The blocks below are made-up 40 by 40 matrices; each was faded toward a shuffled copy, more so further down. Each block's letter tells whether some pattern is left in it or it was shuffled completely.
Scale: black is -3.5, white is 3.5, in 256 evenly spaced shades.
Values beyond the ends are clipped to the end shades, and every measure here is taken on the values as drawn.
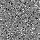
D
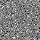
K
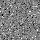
D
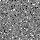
D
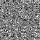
K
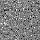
K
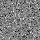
D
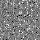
K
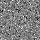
D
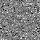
K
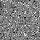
K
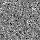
D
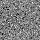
D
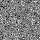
D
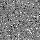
D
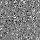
K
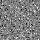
K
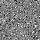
K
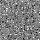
K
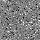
K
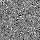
D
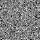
K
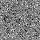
D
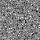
K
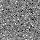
D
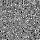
K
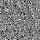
K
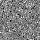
K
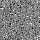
D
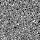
K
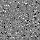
K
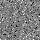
D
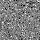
D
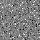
K
